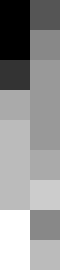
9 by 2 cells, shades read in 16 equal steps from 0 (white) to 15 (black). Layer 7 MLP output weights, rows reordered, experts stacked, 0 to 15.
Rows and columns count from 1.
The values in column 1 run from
0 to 15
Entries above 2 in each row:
2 2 2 2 2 2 2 1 1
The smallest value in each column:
0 3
